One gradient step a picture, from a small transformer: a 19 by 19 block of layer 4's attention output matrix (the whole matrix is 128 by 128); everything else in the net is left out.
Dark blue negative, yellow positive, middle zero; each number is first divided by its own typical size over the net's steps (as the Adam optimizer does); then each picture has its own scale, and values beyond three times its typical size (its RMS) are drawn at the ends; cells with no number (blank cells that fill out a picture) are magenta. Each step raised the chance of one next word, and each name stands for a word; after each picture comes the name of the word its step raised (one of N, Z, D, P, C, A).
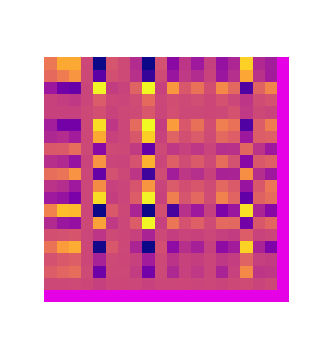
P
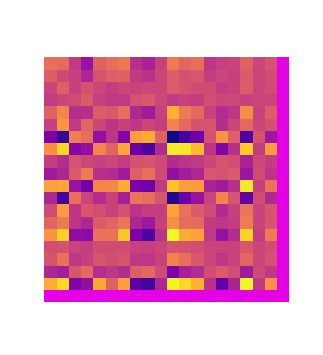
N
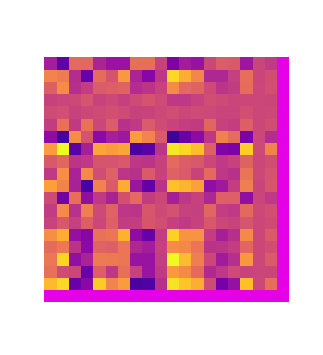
N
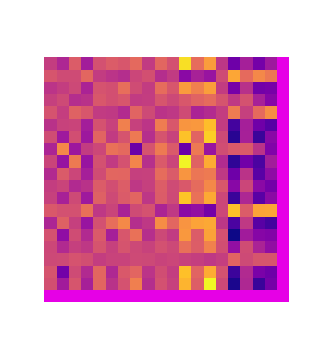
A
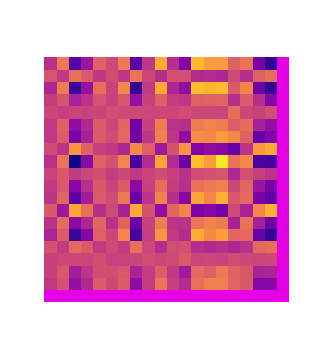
A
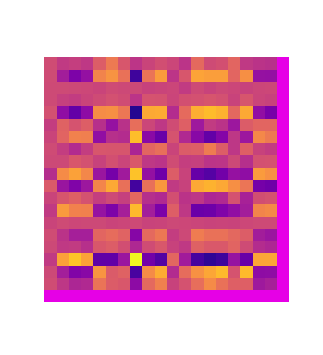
N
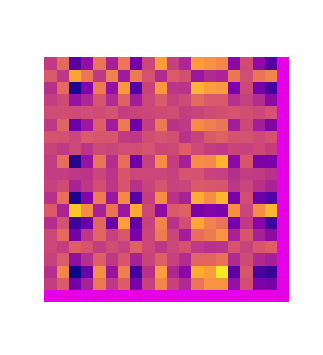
A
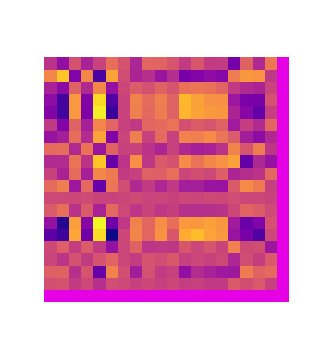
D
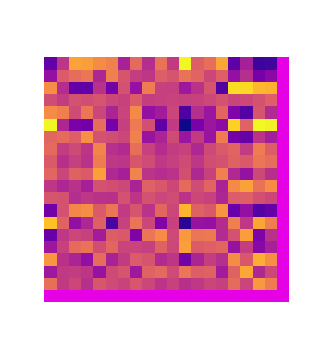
P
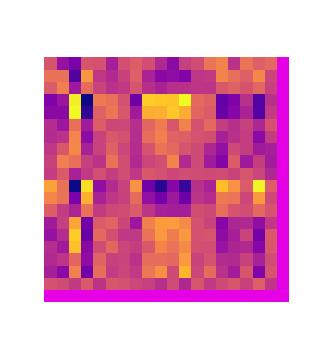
D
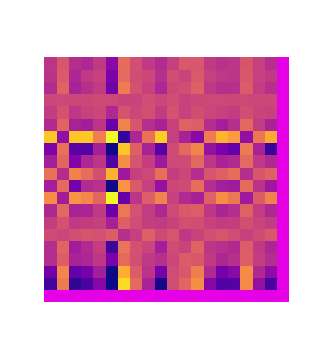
N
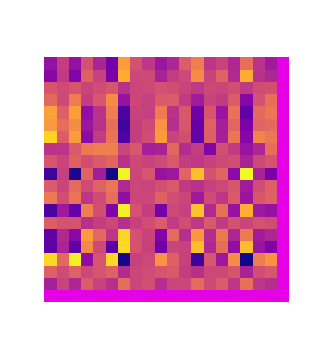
P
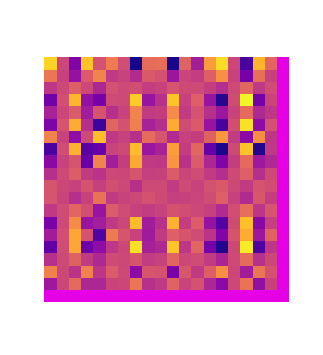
D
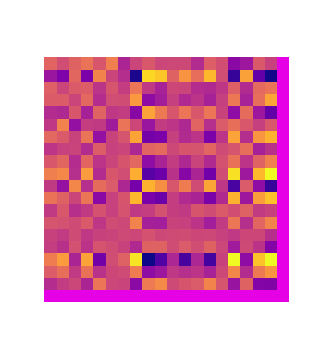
N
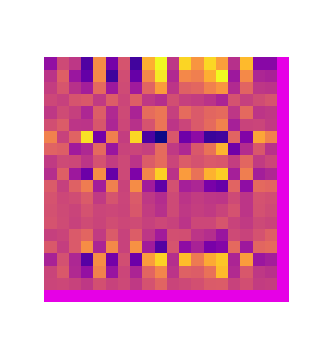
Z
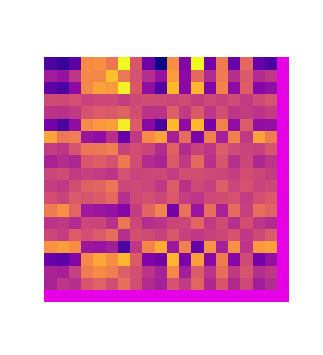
Z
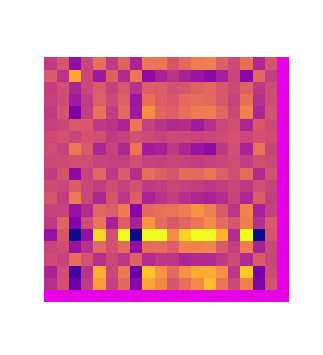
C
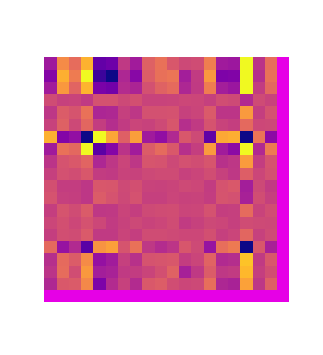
Z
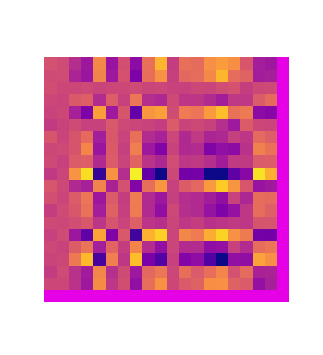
N
